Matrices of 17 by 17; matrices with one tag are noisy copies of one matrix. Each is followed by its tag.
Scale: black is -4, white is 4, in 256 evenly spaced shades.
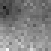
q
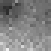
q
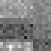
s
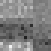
s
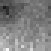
q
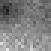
q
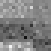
s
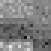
s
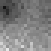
q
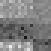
s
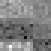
s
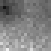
q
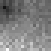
q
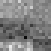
s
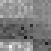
s
